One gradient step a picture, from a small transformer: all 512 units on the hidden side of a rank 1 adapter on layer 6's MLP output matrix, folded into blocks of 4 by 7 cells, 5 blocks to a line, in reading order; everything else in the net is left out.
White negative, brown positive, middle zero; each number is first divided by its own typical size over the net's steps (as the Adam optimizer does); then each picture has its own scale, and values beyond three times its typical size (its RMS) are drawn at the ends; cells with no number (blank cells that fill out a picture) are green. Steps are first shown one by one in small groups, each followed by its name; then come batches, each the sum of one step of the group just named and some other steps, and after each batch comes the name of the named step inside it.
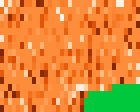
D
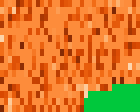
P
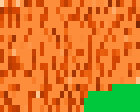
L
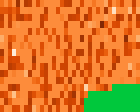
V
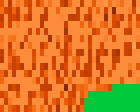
L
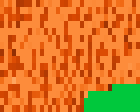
P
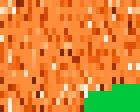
P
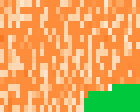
D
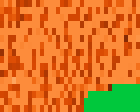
V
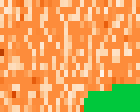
D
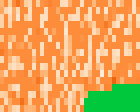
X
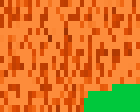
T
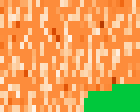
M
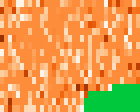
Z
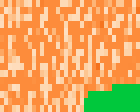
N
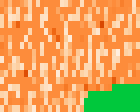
M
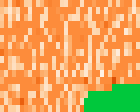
X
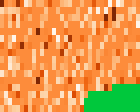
T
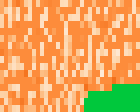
X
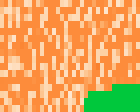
N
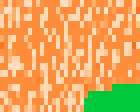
N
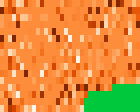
N
